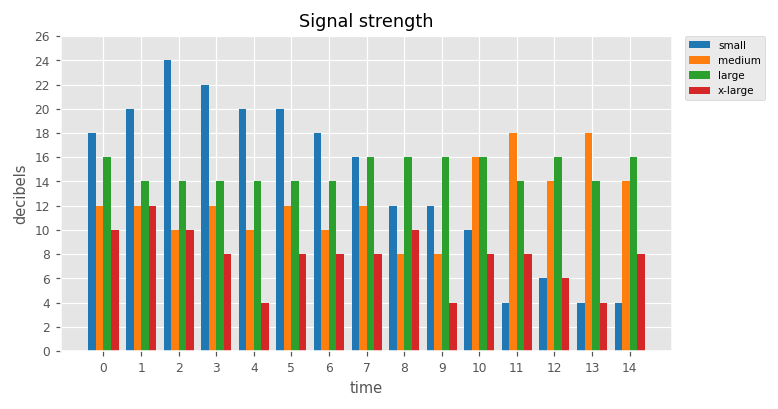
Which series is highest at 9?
large
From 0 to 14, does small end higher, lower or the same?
lower
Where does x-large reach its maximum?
1
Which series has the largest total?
large
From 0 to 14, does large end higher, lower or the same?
the same
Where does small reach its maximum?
2
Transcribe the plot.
Title: Signal strength
x-axis: time, ticks 0 1 2 3 4 5 6 7 8 9 10 11 12 13 14
y-axis: decibels, ticks 0 2 4 6 8 10 12 14 16 18 20 22 24 26
Legend: small, medium, large, x-large
Values:
small: 18 20 24 22 20 20 18 16 12 12 10 4 6 4 4
medium: 12 12 10 12 10 12 10 12 8 8 16 18 14 18 14
large: 16 14 14 14 14 14 14 16 16 16 16 14 16 14 16
x-large: 10 12 10 8 4 8 8 8 10 4 8 8 6 4 8
